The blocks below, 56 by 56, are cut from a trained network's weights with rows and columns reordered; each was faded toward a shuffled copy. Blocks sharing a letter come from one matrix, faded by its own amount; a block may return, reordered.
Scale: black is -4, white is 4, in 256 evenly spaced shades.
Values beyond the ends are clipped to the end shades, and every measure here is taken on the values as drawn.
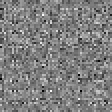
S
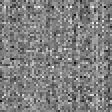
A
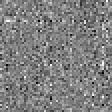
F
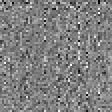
F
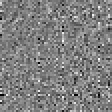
F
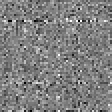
F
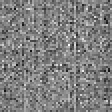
A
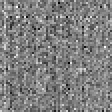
A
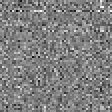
S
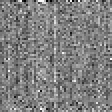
A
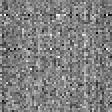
A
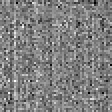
A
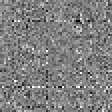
F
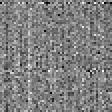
A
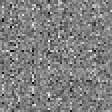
F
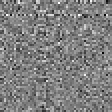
S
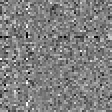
F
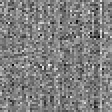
A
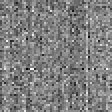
A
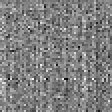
A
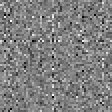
F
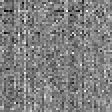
A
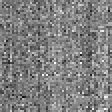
A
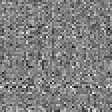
S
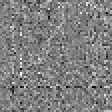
F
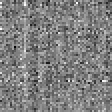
A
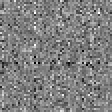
F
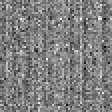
A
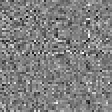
S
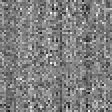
A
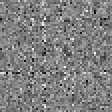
F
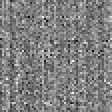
A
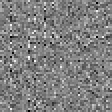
F
